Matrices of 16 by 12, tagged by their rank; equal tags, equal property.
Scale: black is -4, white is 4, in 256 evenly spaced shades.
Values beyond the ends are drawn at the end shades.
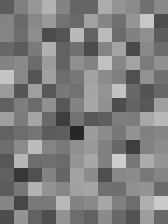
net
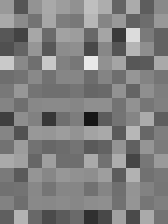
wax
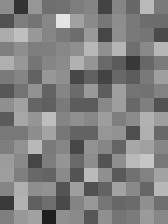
net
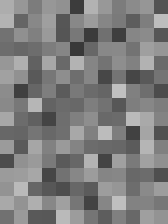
net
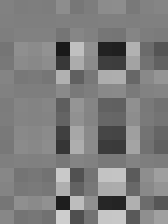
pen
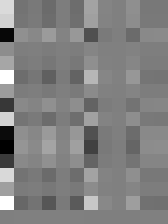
pen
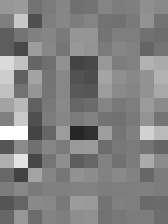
wax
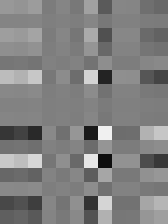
pen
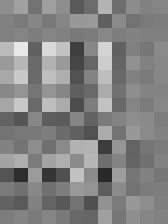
wax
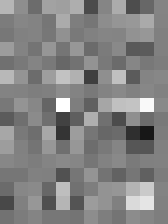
wax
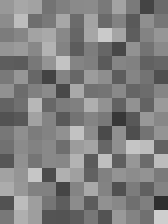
net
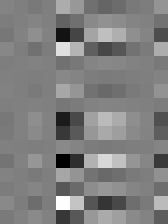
pen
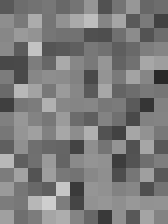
net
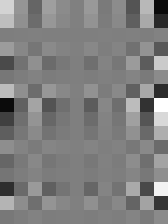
pen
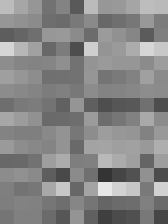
wax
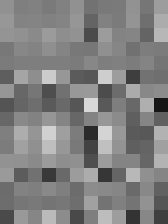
wax
